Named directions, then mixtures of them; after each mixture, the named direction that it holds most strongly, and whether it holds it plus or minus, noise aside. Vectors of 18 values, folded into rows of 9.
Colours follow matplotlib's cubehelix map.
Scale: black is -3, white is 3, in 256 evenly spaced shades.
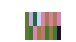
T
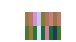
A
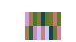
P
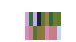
T, minus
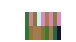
T, plus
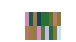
T, minus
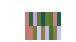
T, minus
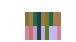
A, minus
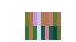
A, plus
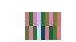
A, plus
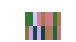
A, plus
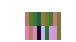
A, minus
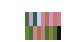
T, plus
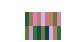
P, minus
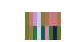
A, plus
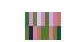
T, plus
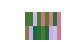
P, minus
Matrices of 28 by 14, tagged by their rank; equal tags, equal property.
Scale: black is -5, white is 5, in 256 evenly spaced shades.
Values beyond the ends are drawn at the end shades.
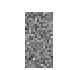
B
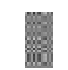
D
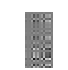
D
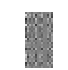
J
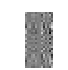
J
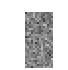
B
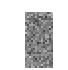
B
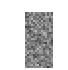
B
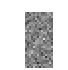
B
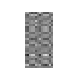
J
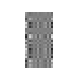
D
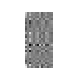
J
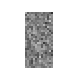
B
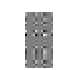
D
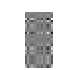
D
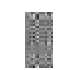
J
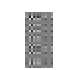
D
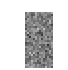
B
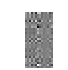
J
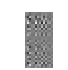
J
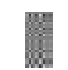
D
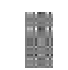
D
